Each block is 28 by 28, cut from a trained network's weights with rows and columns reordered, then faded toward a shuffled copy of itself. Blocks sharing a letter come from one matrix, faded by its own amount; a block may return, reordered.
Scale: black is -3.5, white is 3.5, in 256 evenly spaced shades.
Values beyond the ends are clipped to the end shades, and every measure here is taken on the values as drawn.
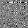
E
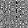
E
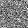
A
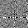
E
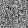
A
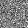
A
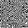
E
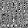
E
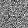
A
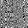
E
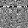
E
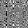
E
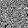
E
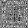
E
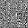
E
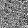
A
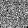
A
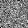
A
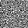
A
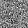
A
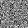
A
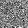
A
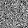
A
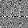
E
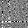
E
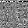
E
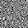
E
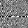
E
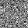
A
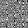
E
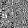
E
